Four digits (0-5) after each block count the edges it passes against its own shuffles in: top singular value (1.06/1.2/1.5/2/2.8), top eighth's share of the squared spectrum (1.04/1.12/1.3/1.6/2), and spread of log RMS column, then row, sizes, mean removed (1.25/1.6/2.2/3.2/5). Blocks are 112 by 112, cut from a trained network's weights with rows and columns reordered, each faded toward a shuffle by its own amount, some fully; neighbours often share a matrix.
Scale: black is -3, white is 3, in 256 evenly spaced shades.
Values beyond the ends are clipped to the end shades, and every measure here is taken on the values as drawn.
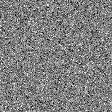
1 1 0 0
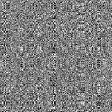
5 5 3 3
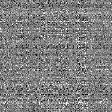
4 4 3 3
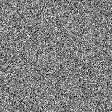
3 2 0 0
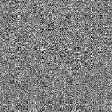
4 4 3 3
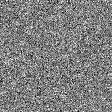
2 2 0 0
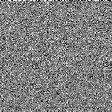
3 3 1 2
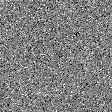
1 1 0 0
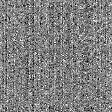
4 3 2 2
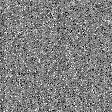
1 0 0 0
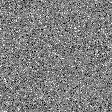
0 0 0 0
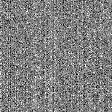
3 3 1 2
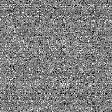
3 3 2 1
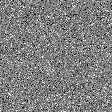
0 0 0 0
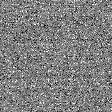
1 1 0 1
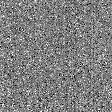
1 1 0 0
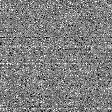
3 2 1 1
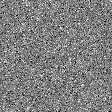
0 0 0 0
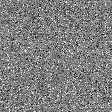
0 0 0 0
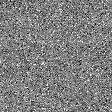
0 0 0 0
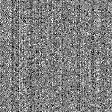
3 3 2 2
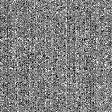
3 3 1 2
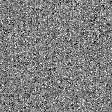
1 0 0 0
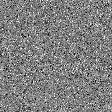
2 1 0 1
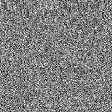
4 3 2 1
